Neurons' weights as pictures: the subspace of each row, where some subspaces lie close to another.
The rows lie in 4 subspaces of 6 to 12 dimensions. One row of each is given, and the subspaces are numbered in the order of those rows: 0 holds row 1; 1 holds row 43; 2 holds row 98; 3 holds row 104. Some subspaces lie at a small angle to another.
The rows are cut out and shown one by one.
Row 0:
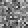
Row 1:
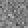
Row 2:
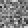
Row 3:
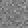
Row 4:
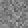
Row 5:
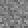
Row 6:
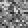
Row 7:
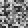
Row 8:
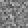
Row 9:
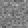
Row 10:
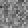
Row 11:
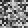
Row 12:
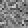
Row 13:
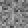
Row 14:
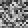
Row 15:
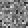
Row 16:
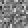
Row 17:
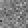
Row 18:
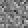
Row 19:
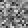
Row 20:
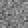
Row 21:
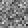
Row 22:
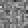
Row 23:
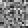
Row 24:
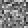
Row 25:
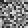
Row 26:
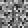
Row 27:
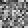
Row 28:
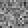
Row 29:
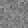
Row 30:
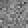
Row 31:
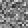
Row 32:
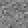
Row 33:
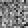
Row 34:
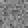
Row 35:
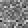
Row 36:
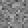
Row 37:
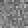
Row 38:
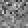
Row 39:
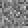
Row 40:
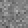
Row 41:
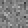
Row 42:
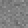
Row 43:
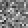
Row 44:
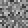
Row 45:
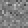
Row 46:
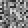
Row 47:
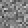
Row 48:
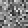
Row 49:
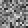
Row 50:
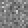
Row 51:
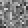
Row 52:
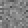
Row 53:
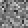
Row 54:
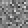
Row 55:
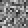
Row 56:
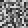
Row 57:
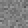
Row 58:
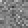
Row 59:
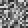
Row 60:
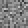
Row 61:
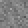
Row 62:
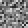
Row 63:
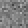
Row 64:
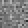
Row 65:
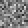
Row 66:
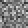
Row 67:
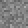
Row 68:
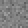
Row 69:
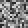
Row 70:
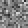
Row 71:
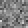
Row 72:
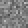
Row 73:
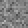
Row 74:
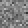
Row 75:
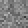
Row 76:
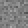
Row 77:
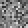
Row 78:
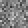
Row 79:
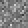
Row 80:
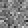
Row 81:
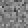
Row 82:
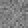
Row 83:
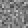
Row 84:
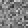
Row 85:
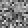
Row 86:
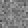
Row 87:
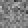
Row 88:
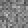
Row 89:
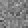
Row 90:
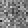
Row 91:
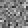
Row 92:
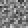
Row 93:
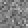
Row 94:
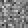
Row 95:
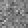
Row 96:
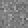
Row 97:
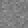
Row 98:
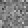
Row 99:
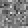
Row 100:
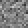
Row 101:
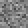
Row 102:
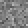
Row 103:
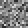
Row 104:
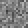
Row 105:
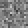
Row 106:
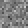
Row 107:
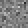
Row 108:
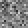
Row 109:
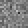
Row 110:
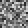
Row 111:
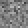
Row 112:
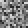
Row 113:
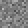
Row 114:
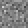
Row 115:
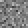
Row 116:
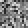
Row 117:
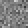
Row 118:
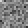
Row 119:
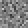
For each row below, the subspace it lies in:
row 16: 3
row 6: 2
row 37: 0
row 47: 3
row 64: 0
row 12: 3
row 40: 2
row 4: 1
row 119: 1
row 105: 1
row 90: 0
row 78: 0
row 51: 0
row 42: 0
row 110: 1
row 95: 1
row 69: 3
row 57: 0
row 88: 0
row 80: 0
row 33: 0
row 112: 1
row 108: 2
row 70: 0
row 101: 0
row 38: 3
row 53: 2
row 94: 3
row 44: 0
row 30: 1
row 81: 3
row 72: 0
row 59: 3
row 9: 0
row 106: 1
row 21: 1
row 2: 3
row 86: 0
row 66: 3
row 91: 0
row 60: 0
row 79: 3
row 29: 3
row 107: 1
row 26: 1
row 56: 3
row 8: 1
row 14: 3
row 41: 1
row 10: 3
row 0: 3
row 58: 1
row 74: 2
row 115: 1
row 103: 0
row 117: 0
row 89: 0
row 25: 2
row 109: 0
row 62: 3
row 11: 0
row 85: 1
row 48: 1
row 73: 1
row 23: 2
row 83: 0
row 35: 0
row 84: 1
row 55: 0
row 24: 3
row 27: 2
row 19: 1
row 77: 3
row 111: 2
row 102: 1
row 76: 3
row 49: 1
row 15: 0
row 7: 0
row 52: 3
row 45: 3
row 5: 3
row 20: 0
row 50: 3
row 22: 3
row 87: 3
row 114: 3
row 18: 3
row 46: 3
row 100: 3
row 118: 2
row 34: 2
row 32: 3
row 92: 3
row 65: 3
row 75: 1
